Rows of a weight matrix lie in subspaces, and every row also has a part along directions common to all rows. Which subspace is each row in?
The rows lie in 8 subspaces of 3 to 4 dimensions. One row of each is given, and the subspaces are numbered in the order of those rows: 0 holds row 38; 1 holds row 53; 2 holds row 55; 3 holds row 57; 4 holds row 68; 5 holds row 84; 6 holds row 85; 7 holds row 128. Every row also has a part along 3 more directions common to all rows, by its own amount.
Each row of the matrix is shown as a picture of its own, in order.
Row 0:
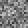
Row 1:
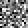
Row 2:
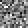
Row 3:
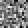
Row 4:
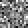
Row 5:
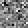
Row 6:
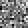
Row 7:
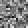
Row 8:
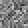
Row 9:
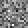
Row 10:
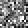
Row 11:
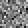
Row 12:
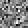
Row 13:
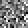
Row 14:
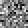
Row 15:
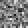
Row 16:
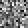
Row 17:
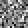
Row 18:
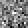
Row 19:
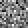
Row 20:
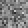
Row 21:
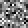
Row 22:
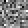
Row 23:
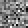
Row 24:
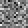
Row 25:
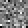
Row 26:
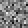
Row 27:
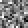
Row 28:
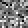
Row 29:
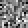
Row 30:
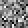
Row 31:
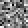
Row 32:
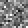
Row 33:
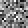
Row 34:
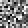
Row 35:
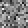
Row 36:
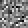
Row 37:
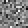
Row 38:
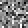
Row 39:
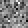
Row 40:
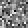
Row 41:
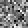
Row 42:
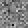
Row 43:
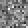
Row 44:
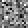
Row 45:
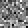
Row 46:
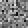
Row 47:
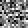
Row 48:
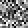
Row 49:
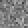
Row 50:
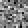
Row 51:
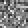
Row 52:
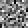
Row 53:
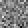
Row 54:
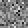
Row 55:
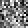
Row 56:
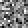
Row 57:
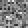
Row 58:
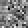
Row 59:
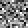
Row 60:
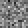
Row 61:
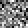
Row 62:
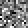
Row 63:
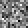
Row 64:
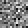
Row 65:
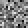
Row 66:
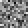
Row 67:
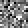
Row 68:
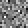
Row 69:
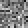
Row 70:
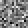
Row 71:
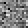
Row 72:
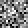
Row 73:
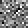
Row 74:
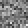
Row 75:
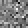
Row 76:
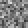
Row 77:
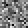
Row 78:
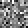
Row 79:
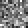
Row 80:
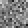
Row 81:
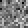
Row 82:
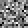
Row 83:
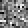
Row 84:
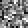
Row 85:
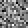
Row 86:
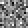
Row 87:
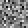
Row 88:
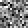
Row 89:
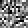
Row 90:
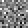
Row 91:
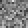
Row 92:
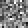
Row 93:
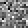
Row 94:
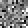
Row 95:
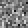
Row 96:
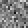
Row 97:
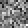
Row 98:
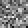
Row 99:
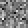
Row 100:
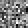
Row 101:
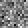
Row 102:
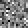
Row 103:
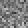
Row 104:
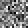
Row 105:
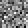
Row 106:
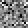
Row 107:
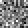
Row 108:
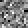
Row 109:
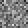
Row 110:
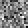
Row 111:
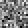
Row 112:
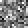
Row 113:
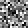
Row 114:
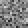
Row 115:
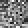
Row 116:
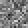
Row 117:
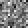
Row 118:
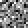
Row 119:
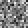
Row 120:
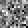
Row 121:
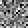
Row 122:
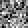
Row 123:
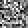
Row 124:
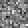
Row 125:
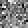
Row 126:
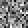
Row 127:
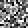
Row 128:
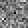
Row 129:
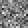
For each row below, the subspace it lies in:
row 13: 0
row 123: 2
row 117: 1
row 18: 1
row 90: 6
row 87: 4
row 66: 2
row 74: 3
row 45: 5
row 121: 6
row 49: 2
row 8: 0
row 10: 0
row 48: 6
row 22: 4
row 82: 2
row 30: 0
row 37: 4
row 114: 3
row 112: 2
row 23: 4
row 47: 4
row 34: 1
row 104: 0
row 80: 3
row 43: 0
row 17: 0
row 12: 4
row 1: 1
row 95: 1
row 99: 7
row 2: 6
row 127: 2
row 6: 1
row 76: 5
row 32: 5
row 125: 2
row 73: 6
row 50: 5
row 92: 5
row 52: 5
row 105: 4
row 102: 7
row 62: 1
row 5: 6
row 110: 2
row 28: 6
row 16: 7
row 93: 7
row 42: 6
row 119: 2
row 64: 4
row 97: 3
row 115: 3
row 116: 0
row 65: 1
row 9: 6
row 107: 7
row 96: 7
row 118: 7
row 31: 7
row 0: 3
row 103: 1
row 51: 7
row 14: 0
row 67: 7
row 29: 1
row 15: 5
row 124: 3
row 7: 5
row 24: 2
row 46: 4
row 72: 3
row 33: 7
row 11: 4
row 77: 6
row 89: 4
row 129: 2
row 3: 5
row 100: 4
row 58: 0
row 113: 3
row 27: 5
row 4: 3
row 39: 2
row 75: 2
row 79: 5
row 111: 1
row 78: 6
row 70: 4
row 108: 7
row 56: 7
